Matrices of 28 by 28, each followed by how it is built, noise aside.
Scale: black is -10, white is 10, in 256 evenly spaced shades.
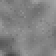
smooth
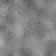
smooth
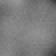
smooth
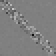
banded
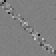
banded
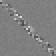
banded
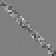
banded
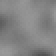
smooth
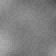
smooth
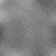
smooth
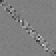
banded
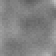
smooth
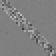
banded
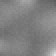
smooth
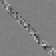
banded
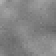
smooth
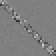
banded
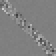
banded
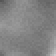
smooth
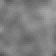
smooth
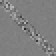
banded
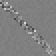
banded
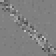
banded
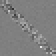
banded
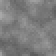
smooth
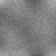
smooth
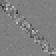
banded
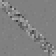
banded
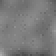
smooth
